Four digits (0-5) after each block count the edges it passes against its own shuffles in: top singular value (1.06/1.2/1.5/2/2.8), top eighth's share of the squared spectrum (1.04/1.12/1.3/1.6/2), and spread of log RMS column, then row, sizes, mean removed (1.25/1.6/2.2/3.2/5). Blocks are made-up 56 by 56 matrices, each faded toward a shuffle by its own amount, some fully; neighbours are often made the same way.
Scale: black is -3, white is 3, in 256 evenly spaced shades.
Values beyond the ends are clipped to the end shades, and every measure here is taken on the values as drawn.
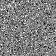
0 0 0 0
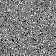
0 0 0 0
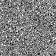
0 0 0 0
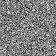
0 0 0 0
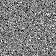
0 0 0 0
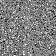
0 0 0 0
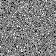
0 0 0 0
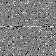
2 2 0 2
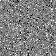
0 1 2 0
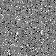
2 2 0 0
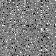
3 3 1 0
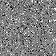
2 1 0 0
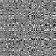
4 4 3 2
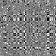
5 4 3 3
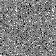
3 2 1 0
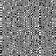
4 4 3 2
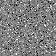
1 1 0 0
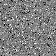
1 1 0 0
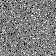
0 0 0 0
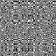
4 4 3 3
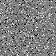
2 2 1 0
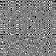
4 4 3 2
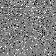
3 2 0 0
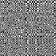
5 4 3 3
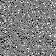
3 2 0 0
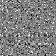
3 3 1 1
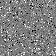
0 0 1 0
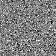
0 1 0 2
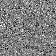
0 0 0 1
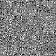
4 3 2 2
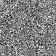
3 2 0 0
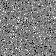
2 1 0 0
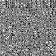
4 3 1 1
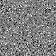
3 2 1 1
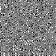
3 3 1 1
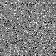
3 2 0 1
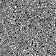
2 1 0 0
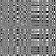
5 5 4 4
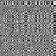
5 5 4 4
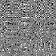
4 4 2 2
